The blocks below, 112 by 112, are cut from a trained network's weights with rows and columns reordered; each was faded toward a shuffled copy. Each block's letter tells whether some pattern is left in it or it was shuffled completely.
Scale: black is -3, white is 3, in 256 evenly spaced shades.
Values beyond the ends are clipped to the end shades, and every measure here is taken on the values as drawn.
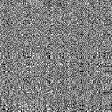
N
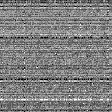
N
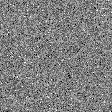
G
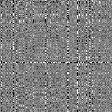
N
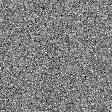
G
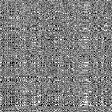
N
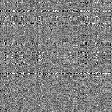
N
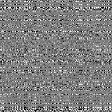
N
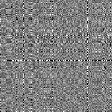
N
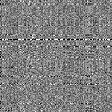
N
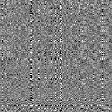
N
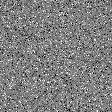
G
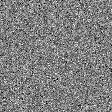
G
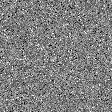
G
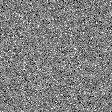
G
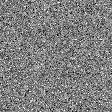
G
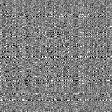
N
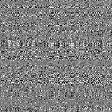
N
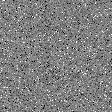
G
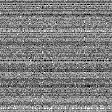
N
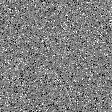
G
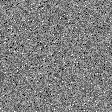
G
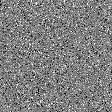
G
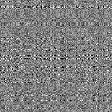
N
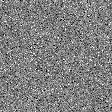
G
